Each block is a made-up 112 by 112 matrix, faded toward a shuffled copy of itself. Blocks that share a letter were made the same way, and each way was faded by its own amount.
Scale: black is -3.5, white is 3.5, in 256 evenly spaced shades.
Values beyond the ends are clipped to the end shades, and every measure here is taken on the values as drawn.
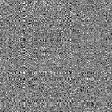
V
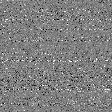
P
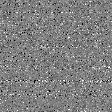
P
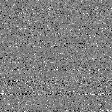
P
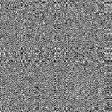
V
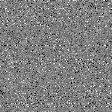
P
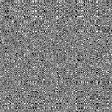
V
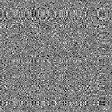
V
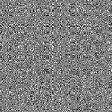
V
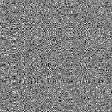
V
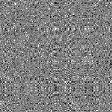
V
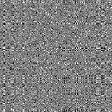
V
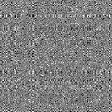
V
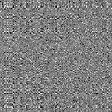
V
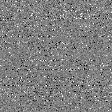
P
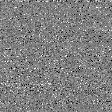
P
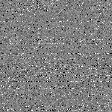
P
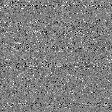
P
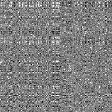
V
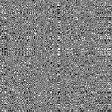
V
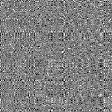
V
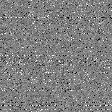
P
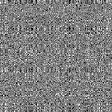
V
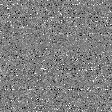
P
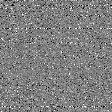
P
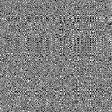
V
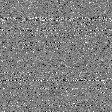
P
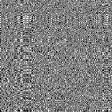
V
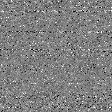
P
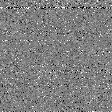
P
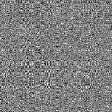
V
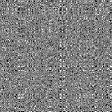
V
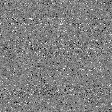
P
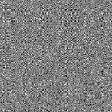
V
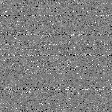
P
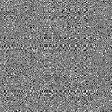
V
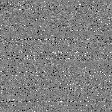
P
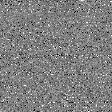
P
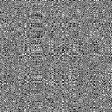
V
